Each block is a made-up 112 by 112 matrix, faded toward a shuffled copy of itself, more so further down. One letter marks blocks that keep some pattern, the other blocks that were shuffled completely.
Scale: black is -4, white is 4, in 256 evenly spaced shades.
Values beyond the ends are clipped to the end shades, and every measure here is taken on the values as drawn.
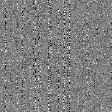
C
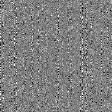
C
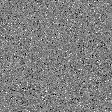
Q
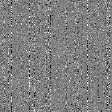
C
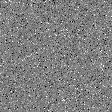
Q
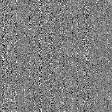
C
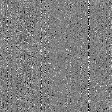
C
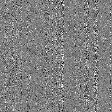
C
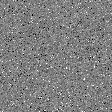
Q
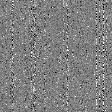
C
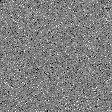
Q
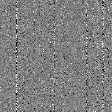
C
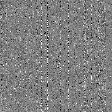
C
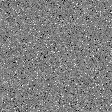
Q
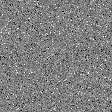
Q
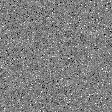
Q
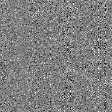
C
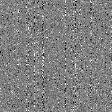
C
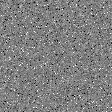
Q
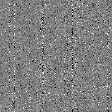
C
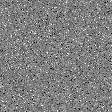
Q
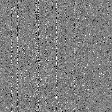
C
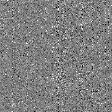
C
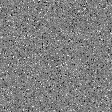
Q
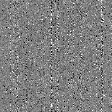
C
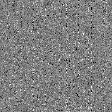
C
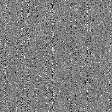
C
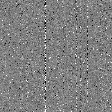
C
